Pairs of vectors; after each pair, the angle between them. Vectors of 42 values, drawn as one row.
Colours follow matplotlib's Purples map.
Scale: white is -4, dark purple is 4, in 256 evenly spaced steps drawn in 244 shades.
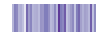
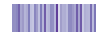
orthogonal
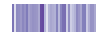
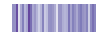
orthogonal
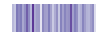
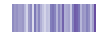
partly opposed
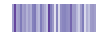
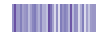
nearly parallel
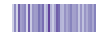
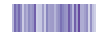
orthogonal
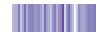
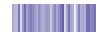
nearly parallel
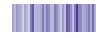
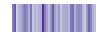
orthogonal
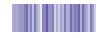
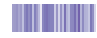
nearly parallel
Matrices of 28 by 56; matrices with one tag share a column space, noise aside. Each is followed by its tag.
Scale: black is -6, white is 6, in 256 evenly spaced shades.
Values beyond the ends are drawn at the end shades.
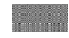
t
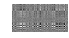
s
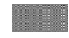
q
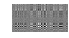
s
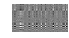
s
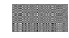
t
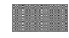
q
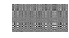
s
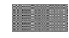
q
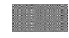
q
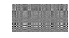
s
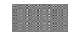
q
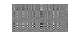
s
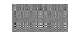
s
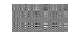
s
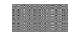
q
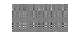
s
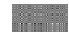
t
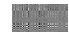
s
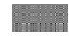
t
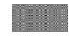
q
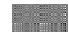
t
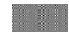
q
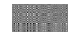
t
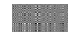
t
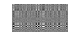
s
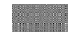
t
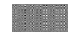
q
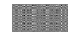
q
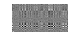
s
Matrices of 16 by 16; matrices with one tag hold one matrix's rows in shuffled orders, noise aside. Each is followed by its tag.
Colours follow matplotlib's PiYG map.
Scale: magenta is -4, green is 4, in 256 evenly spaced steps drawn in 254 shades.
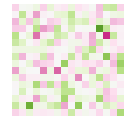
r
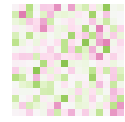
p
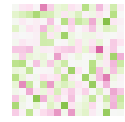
p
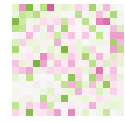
p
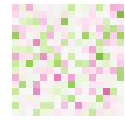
r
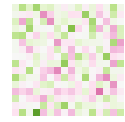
p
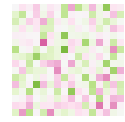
p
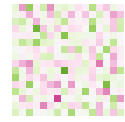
p
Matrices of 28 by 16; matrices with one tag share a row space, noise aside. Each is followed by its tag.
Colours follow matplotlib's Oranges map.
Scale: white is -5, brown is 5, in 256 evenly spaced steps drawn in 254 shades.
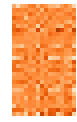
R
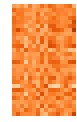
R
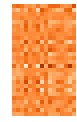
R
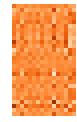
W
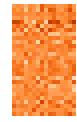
R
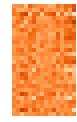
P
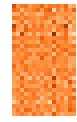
W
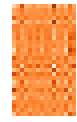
W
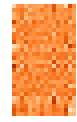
W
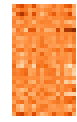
P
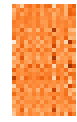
W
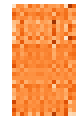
W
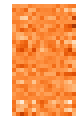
P
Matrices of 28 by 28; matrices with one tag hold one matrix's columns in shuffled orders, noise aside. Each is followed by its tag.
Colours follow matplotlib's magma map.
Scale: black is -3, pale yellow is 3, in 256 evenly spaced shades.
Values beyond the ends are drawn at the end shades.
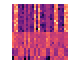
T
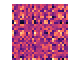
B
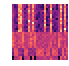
T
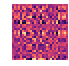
B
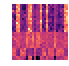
T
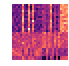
T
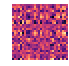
B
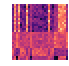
T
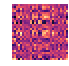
B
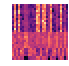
T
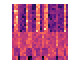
T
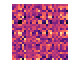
B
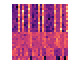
T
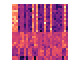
T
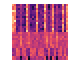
T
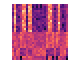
T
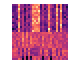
T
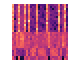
T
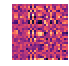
B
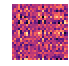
B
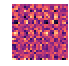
B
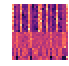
T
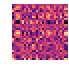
B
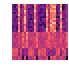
T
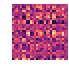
B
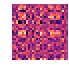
B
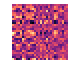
B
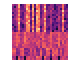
T
